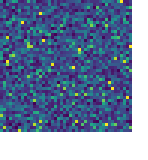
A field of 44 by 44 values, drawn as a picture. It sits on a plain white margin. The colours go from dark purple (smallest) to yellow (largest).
The values are skewed, with a long tail toward high values. No regular stripes run through it. No row or column stands out. No overall slope runs across the table. There is no seam. On average the colour sits 30% of the way up the scale. The texture is fine-grained noise.
